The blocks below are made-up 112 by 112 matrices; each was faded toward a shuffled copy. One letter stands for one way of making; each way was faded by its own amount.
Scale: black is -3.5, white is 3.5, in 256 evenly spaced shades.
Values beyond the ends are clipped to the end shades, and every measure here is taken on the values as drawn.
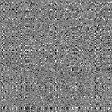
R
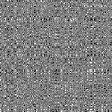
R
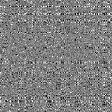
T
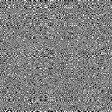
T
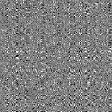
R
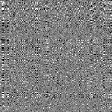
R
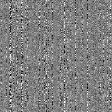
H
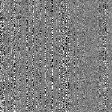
H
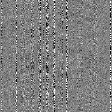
H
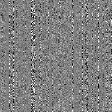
H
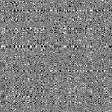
T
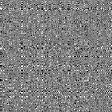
T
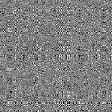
R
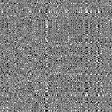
R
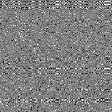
T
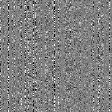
H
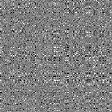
R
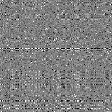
T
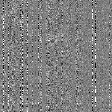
H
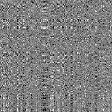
R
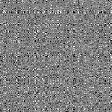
R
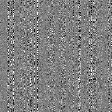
H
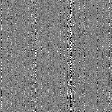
H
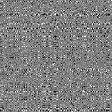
T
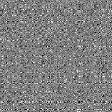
T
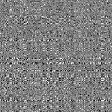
T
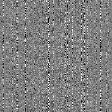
H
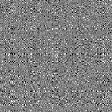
R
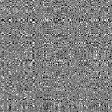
T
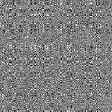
R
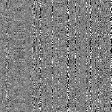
H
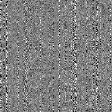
H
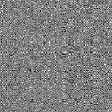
R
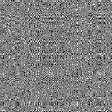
R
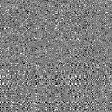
R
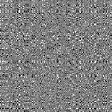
R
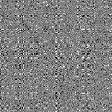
R
